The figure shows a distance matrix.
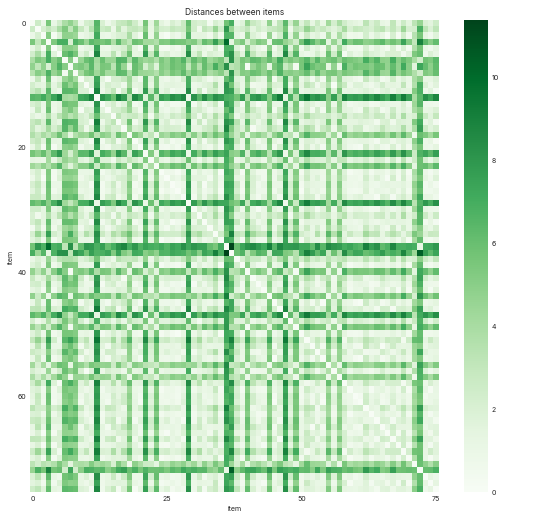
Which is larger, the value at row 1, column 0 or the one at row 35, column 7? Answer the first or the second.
the second
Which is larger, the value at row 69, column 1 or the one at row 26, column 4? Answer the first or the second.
the first
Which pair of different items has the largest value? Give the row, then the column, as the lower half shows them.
37, 36
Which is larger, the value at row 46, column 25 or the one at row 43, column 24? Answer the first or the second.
the first
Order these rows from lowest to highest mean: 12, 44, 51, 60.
60, 51, 44, 12
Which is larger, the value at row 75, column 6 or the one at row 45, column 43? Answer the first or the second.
the first
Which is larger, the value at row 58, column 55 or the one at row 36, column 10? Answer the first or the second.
the second
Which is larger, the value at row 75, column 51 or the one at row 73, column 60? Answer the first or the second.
the first
